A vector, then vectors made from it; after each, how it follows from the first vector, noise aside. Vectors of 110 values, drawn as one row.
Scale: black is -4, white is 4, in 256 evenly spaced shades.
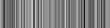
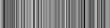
copied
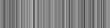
shrunk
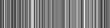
sign-scrambled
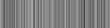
shrunk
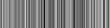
wrapped around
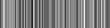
negated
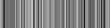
copied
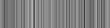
shrunk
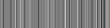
partly zeroed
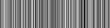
sign-scrambled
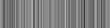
shrunk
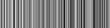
wrapped around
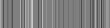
partly zeroed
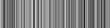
copied
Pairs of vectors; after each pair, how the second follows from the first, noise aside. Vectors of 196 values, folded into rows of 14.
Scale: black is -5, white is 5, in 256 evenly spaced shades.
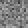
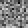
scaled up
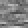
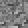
sign-scrambled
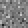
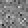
sign-scrambled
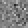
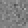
shrunk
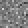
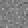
shrunk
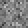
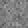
shrunk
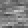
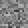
sign-scrambled
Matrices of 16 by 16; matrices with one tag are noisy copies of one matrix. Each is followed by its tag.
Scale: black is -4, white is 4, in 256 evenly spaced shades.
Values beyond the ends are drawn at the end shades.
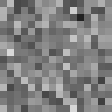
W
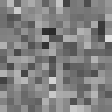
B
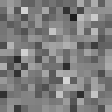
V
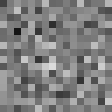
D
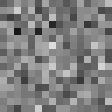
D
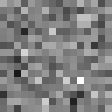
V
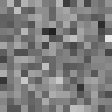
B
